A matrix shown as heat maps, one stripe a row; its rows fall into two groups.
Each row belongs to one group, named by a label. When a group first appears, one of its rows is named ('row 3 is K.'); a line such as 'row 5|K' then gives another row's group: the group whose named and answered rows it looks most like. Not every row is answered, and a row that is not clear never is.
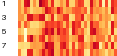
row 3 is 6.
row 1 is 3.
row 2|3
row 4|3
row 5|3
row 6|6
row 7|3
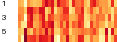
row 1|3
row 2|6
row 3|6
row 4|6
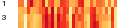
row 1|6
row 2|3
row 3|3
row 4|3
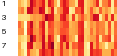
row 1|6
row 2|6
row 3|3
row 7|6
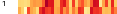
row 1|3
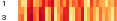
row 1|6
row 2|6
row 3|6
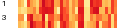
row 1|3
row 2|3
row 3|6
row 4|6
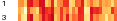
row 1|6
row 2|3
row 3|6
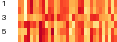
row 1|6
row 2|6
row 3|3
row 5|3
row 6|3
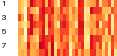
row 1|6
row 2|3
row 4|6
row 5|6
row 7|3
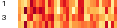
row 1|6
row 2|6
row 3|6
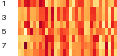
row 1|6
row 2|3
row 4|3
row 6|3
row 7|3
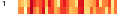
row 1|6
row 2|6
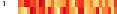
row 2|6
